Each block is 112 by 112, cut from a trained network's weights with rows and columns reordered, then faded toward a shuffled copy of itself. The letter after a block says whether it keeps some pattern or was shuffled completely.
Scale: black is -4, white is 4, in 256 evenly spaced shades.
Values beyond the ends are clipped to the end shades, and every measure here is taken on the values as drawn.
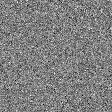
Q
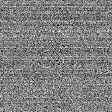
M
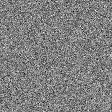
Q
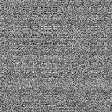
M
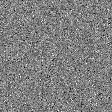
Q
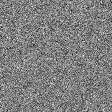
Q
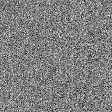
M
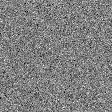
Q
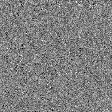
M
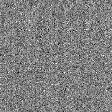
M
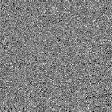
M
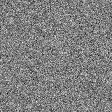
Q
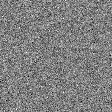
Q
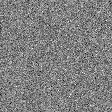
Q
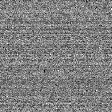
M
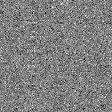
M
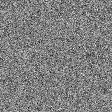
Q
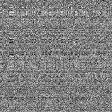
M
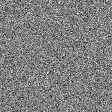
Q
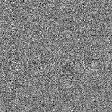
M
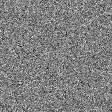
Q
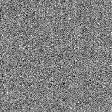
M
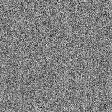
M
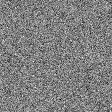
Q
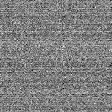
M
